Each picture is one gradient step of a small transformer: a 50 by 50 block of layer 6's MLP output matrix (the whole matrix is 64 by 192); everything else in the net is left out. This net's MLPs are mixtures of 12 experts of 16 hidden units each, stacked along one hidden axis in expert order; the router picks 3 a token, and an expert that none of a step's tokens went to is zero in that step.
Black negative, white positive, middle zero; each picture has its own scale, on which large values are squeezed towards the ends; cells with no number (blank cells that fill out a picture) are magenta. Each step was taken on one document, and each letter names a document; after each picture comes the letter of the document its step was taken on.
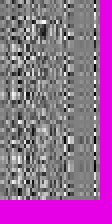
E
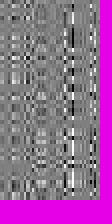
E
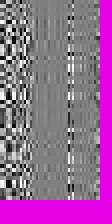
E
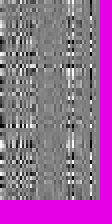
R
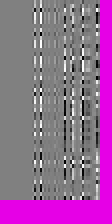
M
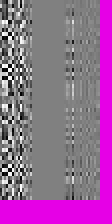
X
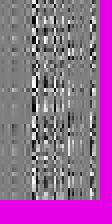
R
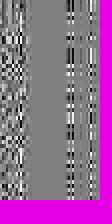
X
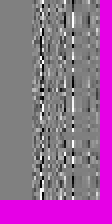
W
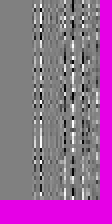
M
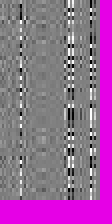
E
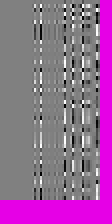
M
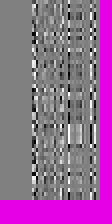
R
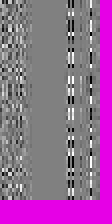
X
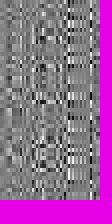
E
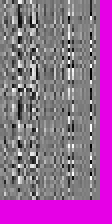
R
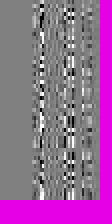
W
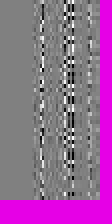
W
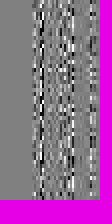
W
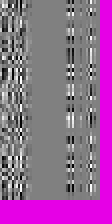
X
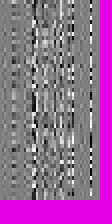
R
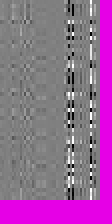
E
